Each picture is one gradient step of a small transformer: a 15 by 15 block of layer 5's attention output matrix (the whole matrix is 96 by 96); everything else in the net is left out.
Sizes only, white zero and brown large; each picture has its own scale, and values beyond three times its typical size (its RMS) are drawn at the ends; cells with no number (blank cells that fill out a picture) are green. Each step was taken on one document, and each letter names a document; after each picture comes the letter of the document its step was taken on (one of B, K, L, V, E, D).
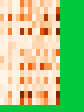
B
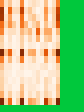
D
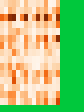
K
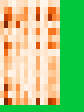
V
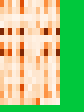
D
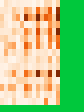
V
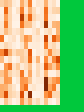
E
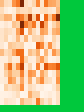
B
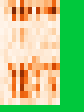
B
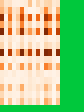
D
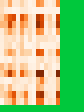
K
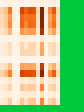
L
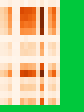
L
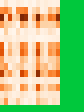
V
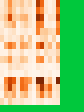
K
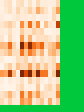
B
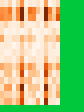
D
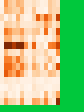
E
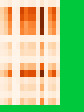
L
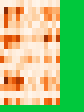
E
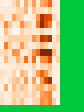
E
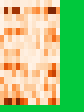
V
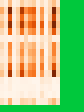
L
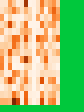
K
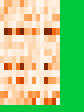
E
